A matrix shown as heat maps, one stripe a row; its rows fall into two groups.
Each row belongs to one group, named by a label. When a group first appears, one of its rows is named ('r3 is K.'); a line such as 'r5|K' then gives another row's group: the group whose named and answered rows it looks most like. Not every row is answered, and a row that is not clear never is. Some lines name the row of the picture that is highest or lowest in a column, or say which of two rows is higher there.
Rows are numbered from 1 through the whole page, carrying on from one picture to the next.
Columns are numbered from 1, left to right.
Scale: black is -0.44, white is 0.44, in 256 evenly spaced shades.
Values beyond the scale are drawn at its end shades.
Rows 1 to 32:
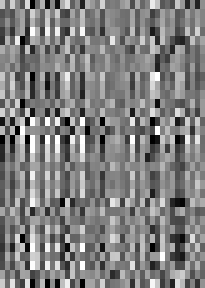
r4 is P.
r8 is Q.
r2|P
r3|P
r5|Q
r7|Q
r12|Q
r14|P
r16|P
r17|P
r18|P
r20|P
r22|P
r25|Q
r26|P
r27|Q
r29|Q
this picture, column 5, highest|15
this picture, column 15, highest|16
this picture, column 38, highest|16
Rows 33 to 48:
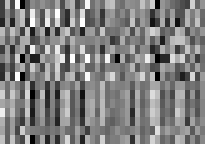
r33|Q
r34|P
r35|P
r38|P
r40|P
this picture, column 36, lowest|35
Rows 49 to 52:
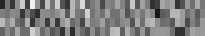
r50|Q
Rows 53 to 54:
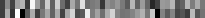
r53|P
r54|Q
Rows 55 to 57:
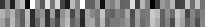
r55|P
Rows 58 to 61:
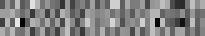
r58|Q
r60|Q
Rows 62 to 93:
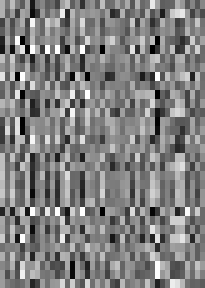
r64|P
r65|P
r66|Q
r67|P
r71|P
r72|Q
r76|Q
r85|P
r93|Q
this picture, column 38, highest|85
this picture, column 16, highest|70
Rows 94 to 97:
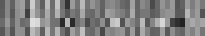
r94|P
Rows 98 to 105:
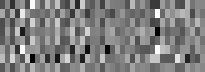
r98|P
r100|P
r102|P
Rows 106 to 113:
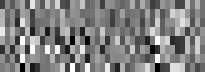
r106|P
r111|P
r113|Q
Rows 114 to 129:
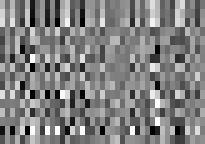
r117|P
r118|Q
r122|P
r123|Q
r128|P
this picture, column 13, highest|124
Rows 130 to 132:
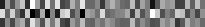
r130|P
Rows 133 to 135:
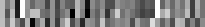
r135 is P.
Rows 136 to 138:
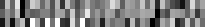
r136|Q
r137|Q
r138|P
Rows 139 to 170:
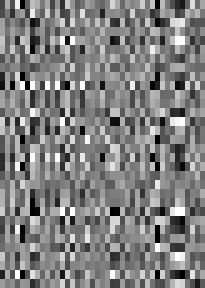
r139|Q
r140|P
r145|Q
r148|P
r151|Q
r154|Q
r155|Q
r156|P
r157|Q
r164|Q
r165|Q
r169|Q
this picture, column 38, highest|148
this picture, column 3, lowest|148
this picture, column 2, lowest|152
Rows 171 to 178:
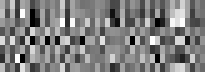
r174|P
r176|P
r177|Q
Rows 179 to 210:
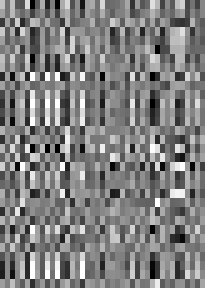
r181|Q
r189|P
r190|P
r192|P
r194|Q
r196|Q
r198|P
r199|P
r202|Q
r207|P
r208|P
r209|P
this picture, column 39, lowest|197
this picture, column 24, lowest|200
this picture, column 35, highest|200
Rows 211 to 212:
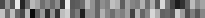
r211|Q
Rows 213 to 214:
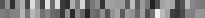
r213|P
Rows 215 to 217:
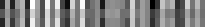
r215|P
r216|P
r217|P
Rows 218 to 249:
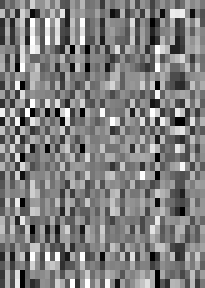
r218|P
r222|P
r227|Q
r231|Q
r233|Q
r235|Q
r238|P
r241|Q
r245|Q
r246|P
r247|P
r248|Q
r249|Q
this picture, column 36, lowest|231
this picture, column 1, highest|230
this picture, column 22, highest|249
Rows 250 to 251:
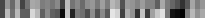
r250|Q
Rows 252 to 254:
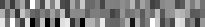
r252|P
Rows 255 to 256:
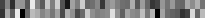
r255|P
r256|Q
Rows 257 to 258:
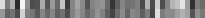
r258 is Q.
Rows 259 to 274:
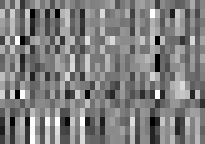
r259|Q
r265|Q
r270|Q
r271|P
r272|P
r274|P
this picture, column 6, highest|260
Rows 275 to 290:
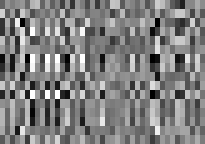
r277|Q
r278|P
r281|P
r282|P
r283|Q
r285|P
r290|P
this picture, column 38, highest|281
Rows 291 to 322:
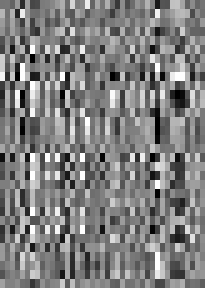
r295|Q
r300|P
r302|Q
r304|Q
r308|P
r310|P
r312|Q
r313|Q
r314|P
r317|Q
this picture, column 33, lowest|299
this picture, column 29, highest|308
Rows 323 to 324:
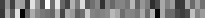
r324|Q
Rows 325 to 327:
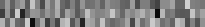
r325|P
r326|Q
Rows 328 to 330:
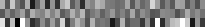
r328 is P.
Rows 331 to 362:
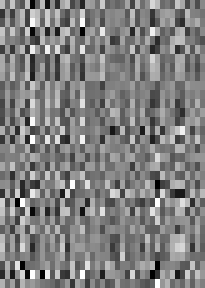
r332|P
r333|P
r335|Q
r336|P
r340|P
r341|P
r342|P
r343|Q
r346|P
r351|Q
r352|Q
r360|Q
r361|P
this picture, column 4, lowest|353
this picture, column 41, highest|352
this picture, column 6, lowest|361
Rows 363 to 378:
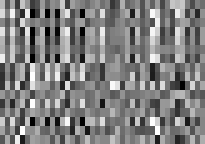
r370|P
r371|P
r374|P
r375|Q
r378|Q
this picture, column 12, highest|371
